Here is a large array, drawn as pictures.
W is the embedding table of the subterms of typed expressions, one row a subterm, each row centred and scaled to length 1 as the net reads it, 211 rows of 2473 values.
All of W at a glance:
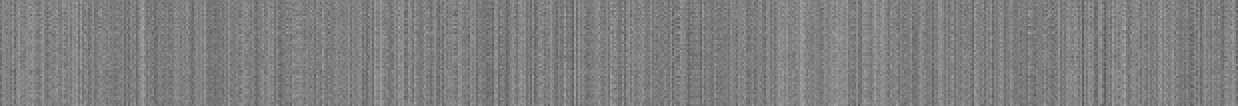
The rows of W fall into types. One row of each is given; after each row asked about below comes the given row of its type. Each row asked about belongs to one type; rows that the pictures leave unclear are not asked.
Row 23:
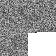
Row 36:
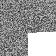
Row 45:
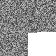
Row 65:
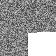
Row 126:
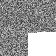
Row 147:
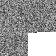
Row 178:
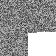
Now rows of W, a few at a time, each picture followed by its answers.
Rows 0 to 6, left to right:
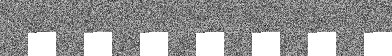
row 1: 45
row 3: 23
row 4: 178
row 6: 178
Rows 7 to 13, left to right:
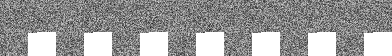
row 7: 45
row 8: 147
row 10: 147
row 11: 178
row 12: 23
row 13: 23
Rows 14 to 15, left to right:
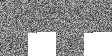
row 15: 23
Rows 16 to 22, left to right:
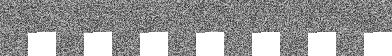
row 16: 178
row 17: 147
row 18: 36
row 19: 65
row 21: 147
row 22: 36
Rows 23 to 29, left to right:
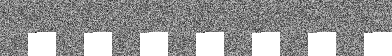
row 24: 65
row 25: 65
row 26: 147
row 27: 36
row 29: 178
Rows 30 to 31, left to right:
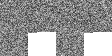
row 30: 178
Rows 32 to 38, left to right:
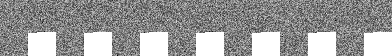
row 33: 65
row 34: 65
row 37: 147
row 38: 45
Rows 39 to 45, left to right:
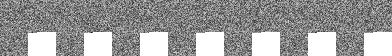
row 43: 45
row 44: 23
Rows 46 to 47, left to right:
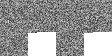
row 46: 23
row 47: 36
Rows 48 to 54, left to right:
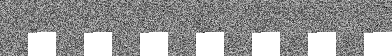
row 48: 45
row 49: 23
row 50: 65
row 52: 65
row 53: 23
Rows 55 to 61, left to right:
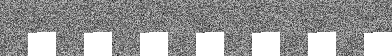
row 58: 36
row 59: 178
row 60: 147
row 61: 23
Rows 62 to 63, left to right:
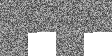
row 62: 178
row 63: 45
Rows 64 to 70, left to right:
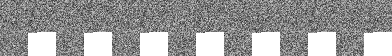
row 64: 45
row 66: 45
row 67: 147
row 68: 36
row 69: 45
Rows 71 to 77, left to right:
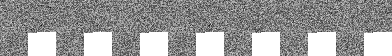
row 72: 178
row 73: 147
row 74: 147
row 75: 36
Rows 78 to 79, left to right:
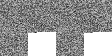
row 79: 36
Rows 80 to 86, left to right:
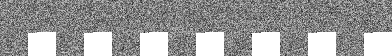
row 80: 65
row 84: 23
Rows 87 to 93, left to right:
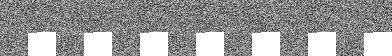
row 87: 65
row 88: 147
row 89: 178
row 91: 36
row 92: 178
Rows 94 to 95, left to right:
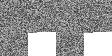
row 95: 147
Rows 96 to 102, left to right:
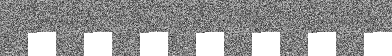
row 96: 65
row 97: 45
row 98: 178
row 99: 65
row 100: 45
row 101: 36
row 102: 45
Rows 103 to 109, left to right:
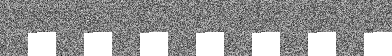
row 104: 36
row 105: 178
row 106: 23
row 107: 65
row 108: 65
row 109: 45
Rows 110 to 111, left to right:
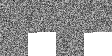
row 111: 65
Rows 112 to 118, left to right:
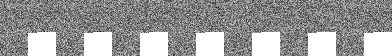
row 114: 65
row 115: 126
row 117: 178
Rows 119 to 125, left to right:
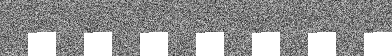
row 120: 36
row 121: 65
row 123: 36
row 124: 23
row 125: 45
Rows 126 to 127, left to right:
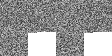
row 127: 65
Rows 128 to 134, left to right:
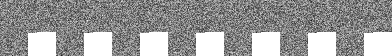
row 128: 65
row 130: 178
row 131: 36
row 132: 65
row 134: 23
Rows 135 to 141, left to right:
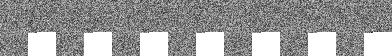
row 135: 45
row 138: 178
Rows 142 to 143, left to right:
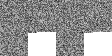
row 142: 178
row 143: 126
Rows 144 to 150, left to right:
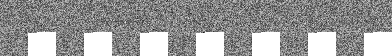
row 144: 178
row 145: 65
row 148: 65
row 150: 45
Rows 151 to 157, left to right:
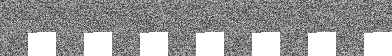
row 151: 23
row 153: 36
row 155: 23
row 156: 178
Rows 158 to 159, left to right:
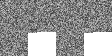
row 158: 45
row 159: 23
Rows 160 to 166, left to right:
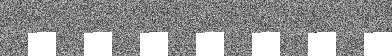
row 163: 126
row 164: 126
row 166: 23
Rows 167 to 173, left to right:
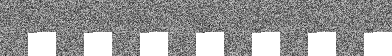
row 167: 178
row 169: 178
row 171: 45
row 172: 178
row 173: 45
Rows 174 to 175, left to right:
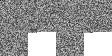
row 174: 45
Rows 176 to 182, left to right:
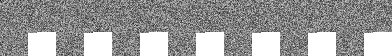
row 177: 147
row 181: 23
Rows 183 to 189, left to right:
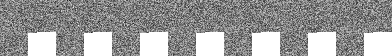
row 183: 147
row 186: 65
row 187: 178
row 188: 36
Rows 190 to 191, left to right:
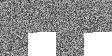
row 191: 36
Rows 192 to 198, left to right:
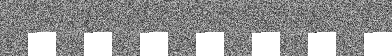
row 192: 65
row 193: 45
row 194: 65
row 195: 23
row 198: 65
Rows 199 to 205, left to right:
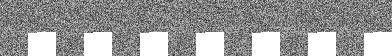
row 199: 126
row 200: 23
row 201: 178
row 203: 178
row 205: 126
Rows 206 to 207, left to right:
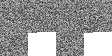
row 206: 23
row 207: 36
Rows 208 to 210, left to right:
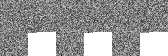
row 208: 36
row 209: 45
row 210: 45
